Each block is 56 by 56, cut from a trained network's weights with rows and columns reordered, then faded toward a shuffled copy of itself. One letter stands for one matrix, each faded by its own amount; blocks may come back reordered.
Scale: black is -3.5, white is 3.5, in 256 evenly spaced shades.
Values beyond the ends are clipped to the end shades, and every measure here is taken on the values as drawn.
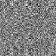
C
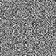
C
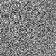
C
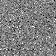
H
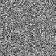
C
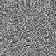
C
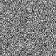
C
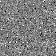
H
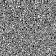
H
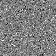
H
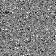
H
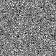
H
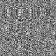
C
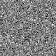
H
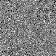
H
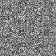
C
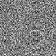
C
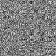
C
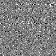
H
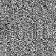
C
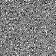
H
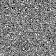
H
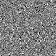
H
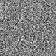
C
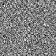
C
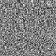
C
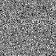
H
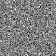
H
